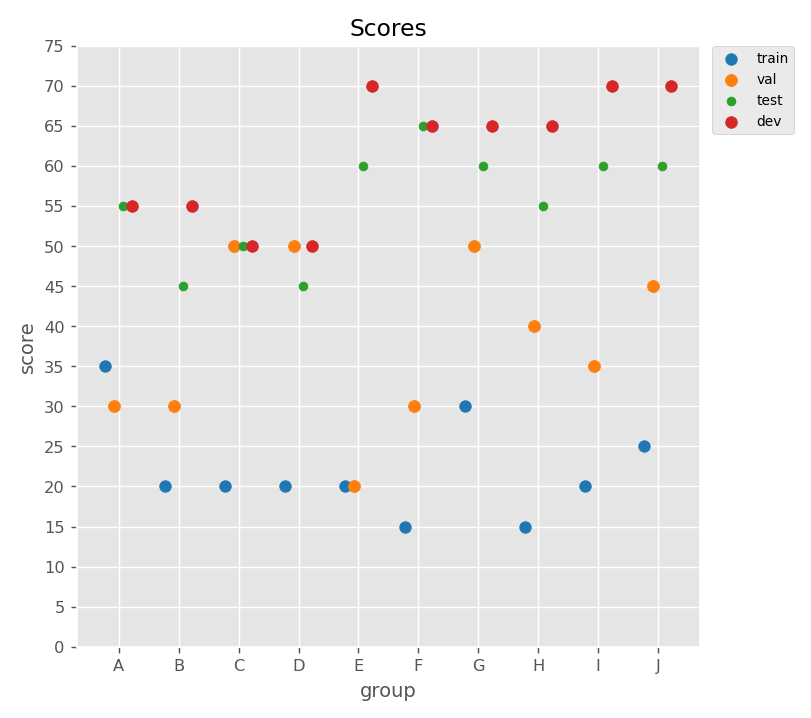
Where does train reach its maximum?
A
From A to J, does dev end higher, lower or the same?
higher
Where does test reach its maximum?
F
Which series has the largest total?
dev
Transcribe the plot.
Title: Scores
x-axis: group, ticks A B C D E F G H I J
y-axis: score, ticks 0 5 10 15 20 25 30 35 40 45 50 55 60 65 70 75
Legend: train, val, test, dev
Values:
train: 35 20 20 20 20 15 30 15 20 25
val: 30 30 50 50 20 30 50 40 35 45
test: 55 45 50 45 60 65 60 55 60 60
dev: 55 55 50 50 70 65 65 65 70 70
